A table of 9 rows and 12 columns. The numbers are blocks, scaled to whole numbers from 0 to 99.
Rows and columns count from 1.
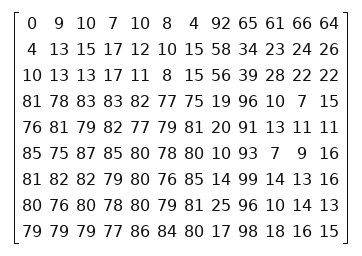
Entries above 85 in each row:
1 0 0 1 1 2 1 1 2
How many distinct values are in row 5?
9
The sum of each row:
396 251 254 706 701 705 721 712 728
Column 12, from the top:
64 26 22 15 11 16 16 13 15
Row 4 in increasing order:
7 10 15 19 75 77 78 81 82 83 83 96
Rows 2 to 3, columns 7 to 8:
15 58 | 15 56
